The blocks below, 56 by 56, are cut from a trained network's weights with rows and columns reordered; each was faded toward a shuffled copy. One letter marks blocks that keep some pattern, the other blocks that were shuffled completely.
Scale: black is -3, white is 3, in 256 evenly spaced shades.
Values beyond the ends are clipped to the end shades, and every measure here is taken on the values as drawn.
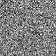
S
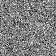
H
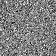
H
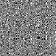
S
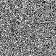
H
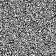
H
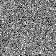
H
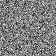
H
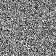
H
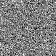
H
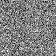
H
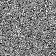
H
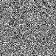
S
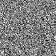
S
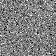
H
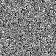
H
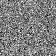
H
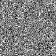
S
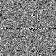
S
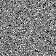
H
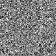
S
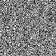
S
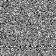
S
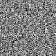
S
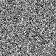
H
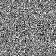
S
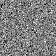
H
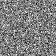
H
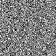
S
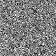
H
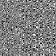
S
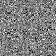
S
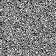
H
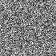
H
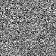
S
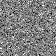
H
